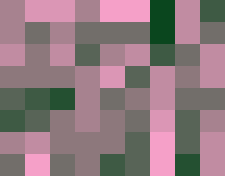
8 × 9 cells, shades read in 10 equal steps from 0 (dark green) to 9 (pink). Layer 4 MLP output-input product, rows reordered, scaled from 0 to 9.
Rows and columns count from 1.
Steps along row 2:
down up down same same down up down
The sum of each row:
55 39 48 51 36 42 50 44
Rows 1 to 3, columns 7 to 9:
0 7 2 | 0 7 4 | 2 4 7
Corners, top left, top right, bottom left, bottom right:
6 2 4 7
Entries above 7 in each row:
4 0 0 1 0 1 1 2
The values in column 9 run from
2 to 7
